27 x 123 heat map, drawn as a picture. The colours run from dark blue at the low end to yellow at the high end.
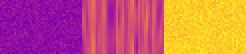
It is made of 1 by 3 panels. Panel 1,1: low, fine-grained, faint in contrast. Panel 1,2: middling, streaked downward. Panel 1,3: very high, fine-grained, faint in contrast.
